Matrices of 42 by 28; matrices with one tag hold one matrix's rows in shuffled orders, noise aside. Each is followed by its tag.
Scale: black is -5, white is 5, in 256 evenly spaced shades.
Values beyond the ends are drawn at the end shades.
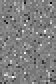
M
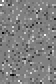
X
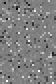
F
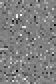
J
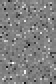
M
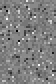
F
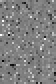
X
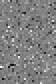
X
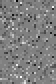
J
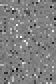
J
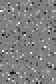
X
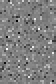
F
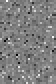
F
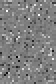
F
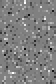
M
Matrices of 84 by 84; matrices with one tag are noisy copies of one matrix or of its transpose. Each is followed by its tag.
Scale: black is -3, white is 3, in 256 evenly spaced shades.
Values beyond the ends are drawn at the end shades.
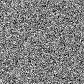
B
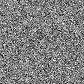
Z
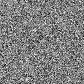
Z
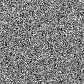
B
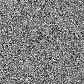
Z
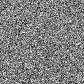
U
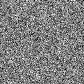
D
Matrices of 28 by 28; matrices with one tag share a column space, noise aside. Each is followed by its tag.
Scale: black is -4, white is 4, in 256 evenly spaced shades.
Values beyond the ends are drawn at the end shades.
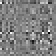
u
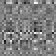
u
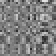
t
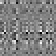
u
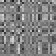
t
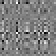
u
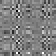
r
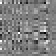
u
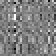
t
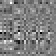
u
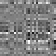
u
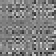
r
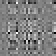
u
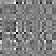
u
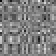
t
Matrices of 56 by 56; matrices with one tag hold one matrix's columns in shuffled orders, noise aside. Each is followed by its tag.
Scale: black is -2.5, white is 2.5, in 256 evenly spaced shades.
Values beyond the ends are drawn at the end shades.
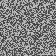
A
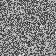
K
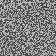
A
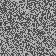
K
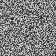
A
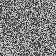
K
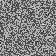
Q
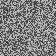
Q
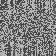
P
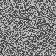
A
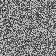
Q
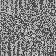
P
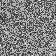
K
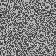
A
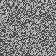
A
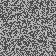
Q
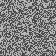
A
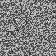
A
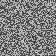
A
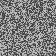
K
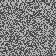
A
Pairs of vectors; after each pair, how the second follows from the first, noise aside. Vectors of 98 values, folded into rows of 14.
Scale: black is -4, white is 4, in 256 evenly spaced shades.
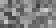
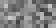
reversed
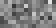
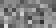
reversed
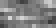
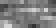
reversed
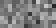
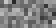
wrapped around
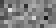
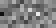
shuffled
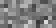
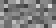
shuffled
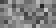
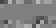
partly zeroed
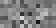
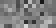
wrapped around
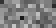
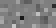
partly zeroed
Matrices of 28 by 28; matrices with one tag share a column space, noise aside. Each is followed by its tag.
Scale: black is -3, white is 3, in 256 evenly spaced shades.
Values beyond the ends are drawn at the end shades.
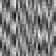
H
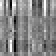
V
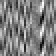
H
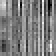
V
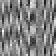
H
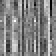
V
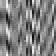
H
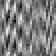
H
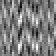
H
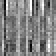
V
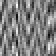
H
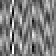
H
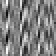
H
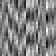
H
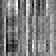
V
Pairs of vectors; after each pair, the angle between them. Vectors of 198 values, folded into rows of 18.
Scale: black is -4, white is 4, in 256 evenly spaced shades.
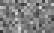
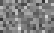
nearly parallel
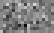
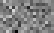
orthogonal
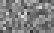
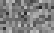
nearly opposite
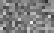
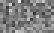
orthogonal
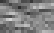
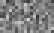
orthogonal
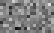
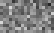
nearly opposite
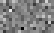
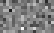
nearly opposite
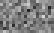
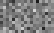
orthogonal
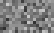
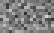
partly opposed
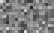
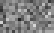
orthogonal
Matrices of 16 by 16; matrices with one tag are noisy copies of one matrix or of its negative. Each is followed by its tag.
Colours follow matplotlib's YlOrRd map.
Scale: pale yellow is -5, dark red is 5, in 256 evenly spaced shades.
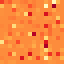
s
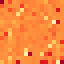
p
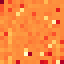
p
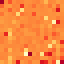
p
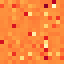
s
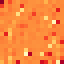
p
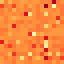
s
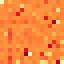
p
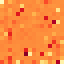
p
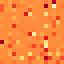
s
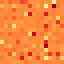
s
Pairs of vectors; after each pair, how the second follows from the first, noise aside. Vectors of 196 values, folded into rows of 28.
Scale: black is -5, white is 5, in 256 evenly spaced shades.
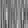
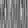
reversed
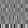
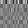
reversed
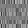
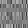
reversed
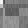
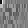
sign-scrambled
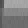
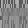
sign-scrambled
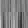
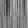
reversed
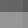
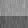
reversed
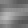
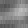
reversed
